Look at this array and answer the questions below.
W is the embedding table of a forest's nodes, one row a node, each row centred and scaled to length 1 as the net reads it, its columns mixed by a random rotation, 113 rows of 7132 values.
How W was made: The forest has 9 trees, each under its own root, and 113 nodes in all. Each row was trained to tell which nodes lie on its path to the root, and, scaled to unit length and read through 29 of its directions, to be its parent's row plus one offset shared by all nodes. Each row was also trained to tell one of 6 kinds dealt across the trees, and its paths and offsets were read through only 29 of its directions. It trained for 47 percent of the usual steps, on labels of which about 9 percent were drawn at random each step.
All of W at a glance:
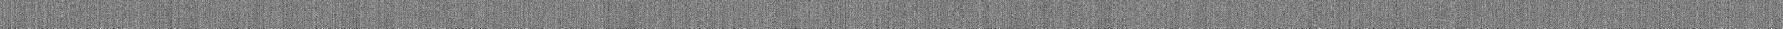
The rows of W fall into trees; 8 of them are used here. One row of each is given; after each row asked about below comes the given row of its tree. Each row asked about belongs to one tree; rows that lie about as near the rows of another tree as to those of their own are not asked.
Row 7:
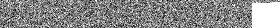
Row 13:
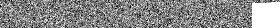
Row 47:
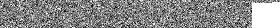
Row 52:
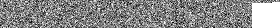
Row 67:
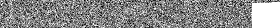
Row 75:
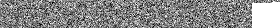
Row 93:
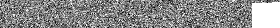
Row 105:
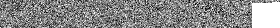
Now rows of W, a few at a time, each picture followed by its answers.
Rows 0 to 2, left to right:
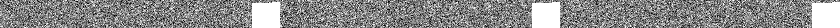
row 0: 52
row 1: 7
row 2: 52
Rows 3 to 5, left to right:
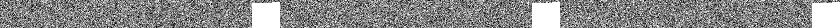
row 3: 47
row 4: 52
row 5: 52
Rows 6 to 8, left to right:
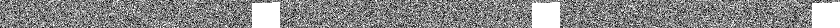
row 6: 67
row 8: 13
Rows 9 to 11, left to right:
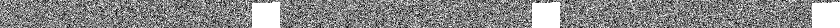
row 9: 52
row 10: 13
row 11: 93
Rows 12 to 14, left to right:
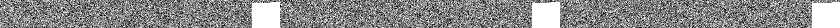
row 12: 7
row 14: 67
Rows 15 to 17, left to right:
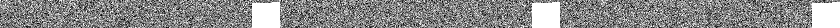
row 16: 7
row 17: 47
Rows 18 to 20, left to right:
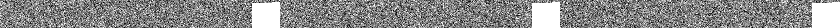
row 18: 93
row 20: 13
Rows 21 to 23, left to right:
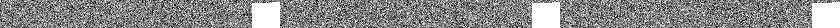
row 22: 52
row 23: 67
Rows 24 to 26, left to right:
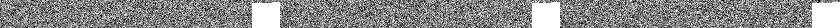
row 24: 7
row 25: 93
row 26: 13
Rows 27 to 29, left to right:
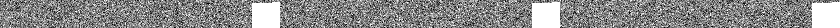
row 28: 93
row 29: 7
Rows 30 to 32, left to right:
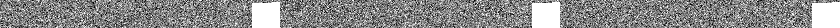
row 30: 7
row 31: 105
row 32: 93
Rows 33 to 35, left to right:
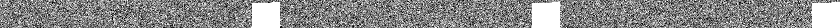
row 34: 75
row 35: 93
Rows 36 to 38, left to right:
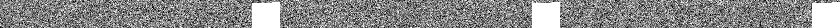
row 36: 13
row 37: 7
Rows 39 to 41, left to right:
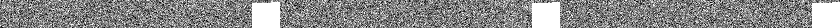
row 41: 52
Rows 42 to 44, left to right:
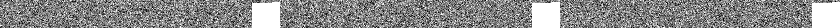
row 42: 13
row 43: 7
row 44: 52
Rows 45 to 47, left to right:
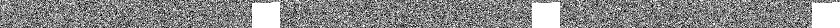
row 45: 7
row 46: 7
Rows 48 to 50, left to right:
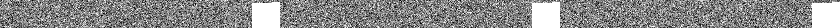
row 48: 7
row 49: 52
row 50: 47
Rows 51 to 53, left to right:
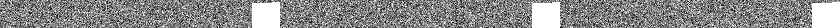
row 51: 67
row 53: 75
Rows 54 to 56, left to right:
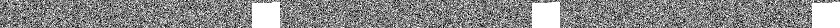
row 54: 75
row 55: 13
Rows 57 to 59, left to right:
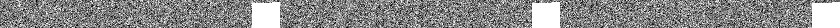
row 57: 47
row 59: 47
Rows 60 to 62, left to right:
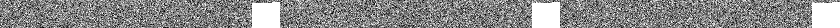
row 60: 47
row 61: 7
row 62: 47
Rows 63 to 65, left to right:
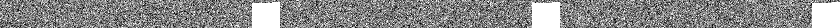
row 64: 47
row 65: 93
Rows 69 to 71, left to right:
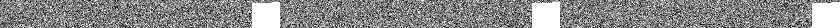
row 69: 13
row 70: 52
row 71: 47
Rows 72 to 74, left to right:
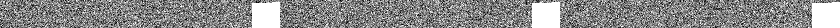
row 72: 13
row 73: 13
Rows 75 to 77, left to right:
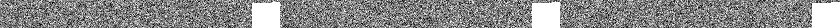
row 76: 93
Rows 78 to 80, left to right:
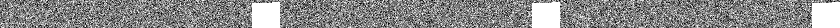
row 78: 52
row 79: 75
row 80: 93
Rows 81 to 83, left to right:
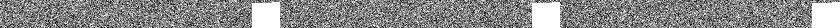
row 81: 93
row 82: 52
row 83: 93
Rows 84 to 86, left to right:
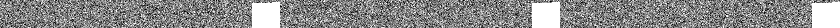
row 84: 13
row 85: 75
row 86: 52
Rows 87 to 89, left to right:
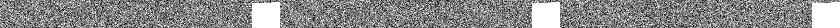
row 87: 93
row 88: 93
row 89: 7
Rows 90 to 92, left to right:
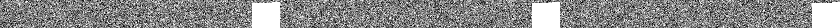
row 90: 13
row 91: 93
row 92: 52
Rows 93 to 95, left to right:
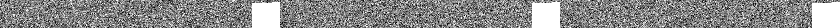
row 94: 13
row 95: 7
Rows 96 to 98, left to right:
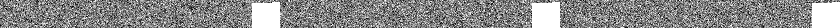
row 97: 52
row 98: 13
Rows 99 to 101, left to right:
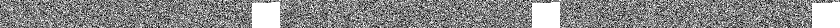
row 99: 7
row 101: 52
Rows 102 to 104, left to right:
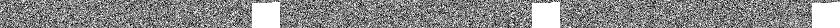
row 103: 75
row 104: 7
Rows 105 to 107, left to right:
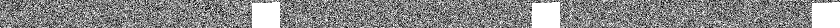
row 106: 13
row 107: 67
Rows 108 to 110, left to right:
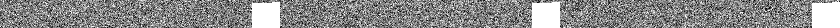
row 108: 47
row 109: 13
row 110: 105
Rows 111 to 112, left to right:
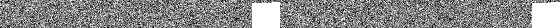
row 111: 93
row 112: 93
